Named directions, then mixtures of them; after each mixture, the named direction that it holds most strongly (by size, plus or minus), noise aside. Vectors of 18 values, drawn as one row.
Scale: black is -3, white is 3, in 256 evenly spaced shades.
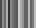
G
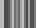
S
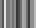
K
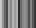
G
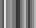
K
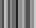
K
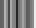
K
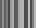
G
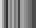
S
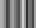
S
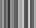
G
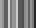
G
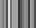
G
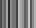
G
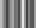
S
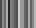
G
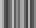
S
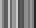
G
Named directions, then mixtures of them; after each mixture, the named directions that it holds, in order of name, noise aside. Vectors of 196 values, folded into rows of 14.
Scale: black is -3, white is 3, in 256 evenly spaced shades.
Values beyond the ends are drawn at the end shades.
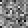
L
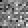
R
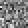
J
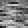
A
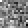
A, J, R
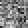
A, J, L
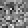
J, L, R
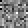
J, L, R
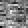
A, L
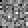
J, L, R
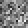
L, R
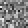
J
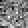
A, J, R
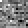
A, R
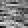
A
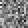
J, L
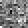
A, L
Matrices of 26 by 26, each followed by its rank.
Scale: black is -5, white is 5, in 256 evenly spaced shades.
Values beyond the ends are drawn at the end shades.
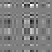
one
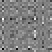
three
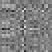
three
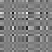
one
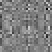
three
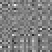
three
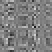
three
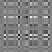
one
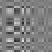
one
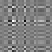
one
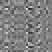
three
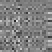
three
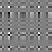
one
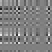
one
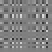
one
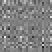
three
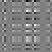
one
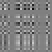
one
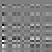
one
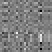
three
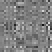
three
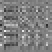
three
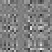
three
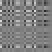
one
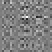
three
